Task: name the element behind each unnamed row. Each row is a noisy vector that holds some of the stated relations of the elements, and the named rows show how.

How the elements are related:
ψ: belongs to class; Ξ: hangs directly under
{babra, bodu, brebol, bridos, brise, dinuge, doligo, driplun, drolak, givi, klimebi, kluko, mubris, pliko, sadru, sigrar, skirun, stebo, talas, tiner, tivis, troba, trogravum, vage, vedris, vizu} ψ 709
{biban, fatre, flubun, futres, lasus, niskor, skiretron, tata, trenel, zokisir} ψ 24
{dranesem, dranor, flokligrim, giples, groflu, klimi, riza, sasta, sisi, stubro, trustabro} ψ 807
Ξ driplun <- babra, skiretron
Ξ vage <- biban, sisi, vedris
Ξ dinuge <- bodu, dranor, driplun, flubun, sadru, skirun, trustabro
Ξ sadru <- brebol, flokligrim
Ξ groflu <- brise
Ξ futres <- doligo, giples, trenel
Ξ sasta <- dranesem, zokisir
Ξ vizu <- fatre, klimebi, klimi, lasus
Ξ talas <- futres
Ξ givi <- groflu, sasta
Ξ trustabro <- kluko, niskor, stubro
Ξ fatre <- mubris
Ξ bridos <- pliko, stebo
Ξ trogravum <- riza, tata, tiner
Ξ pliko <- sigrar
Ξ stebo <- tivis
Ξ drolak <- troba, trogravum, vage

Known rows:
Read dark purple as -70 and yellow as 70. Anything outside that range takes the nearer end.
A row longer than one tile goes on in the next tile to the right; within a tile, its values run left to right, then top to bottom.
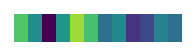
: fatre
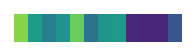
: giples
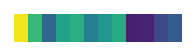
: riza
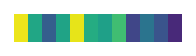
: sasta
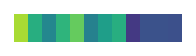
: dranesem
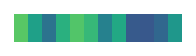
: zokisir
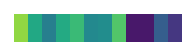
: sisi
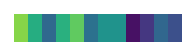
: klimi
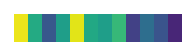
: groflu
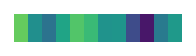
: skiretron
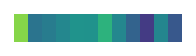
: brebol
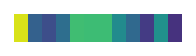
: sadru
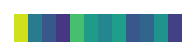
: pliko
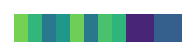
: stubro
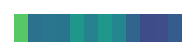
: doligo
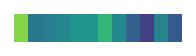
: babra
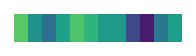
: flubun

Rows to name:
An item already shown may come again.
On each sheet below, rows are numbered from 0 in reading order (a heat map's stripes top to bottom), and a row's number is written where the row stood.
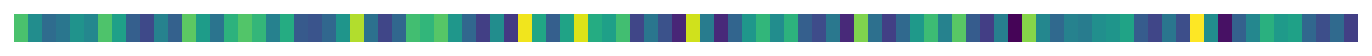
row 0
kluko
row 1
zokisir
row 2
dinuge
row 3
sasta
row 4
drolak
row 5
vage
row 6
troba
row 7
trogravum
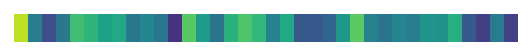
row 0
givi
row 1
zokisir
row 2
vedris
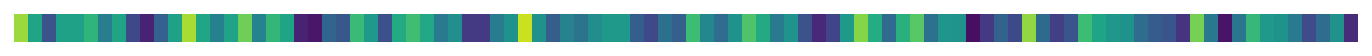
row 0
tata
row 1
dranor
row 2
lasus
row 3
tiner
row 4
trenel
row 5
klimi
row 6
talas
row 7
vizu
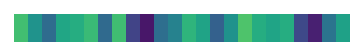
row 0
biban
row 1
niskor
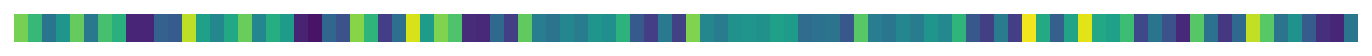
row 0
stubro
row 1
flokligrim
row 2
trustabro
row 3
vedris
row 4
brise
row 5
vedris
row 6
sasta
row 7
futres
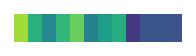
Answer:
dranesem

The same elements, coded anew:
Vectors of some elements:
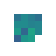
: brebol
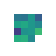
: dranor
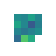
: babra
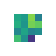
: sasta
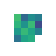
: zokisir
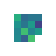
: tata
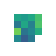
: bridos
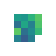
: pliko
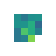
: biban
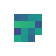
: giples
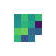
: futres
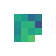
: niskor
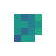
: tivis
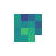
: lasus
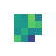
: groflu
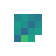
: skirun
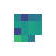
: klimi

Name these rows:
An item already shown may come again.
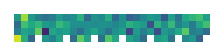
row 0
trustabro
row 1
sisi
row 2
kluko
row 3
kluko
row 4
giples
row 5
dranesem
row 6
givi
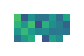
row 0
zokisir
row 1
doligo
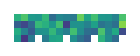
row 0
trogravum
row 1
zokisir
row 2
talas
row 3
vizu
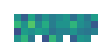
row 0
dranesem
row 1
brise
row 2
doligo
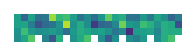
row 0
skiretron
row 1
vage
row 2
flubun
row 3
drolak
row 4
sisi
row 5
niskor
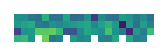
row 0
stubro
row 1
fatre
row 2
flokligrim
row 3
trenel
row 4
riza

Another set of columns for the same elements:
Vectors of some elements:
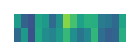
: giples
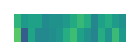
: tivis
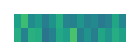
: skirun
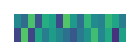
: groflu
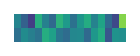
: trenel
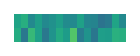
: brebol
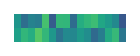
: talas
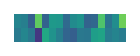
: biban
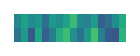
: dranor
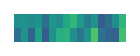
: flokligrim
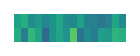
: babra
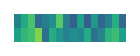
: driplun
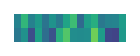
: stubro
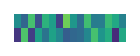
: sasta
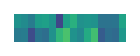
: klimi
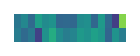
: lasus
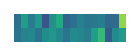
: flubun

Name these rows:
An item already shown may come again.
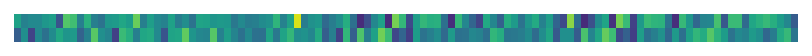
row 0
dranesem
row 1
kluko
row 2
riza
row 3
futres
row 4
trenel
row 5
futres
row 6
talas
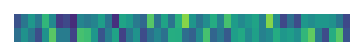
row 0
fatre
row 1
sisi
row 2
vizu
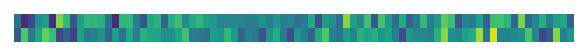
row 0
futres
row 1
doligo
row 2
zokisir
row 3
givi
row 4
trogravum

